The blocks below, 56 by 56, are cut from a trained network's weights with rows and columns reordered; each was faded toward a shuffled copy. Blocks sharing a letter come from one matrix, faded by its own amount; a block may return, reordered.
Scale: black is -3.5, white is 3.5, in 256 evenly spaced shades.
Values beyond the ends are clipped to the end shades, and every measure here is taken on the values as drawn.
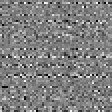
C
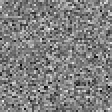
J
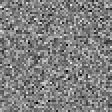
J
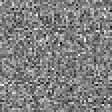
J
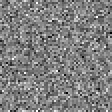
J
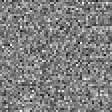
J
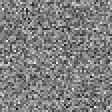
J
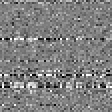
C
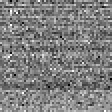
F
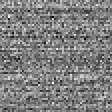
F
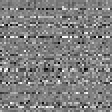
C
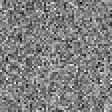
J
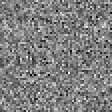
J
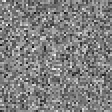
J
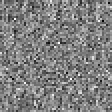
J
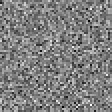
J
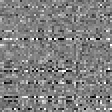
C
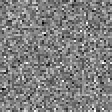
J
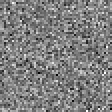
J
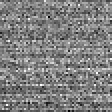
F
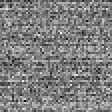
F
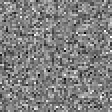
J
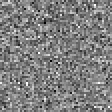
J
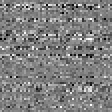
C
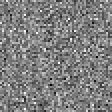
J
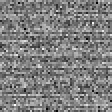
F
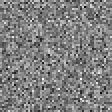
J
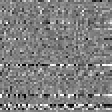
C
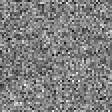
J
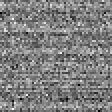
F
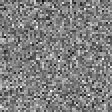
J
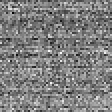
F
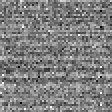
F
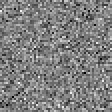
J
